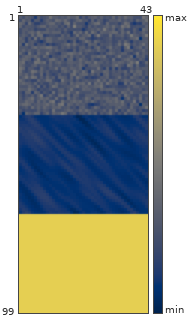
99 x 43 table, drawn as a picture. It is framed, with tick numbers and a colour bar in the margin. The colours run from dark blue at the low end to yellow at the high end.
The table splits into 3 rows of 1 panel. Panel 1,1: low, fine-grained. Panel 2,1: very low, slanting down to the right, faint in contrast. Panel 3,1: very high, flat.
